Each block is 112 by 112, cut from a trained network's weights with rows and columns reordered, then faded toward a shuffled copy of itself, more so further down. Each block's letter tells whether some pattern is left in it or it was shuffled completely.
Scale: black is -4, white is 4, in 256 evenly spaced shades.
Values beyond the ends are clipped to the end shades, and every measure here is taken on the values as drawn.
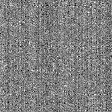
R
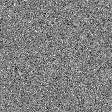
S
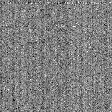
R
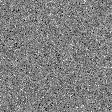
S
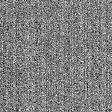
R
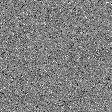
S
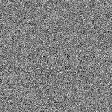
R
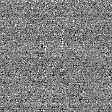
R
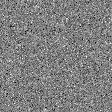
S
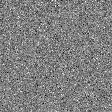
S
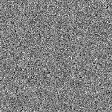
R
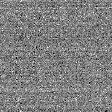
R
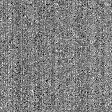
R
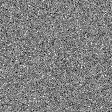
S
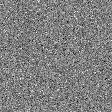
S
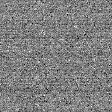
R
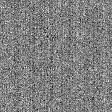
R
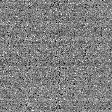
R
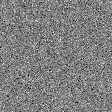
S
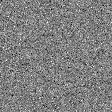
S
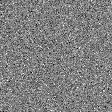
S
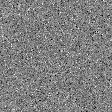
S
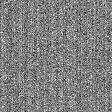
R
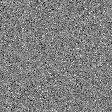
S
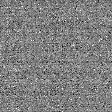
R
